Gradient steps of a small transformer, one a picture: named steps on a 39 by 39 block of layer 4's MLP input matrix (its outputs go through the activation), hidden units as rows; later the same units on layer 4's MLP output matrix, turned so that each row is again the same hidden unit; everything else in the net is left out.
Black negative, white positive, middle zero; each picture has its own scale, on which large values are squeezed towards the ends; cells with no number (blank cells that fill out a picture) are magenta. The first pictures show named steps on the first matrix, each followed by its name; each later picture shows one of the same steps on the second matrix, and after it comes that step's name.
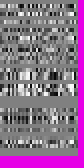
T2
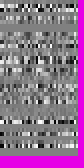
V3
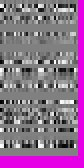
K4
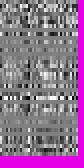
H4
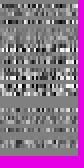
T2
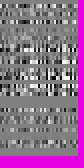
T2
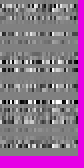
K4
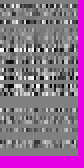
T2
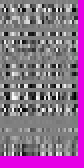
H4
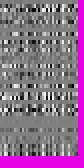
H4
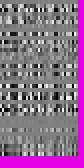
H4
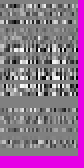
T2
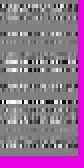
K4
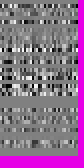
T2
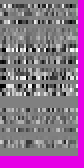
T2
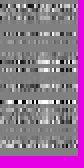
K4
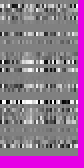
K4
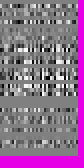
T2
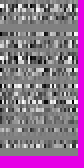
V3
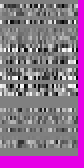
T2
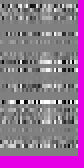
K4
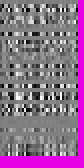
H4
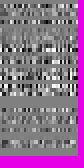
T2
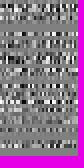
V3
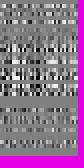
T2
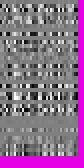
H4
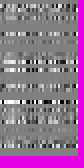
K4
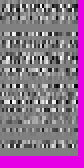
V3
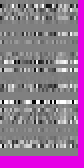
K4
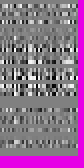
T2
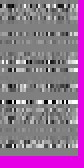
K4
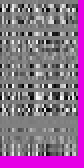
H4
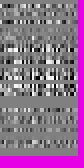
T2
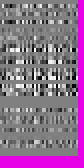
T2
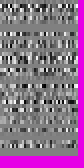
V3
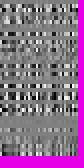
H4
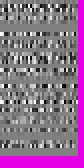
V3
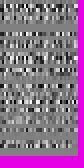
V3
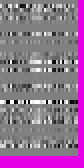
K4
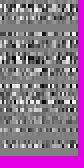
V3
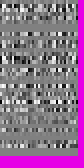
V3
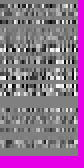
T2
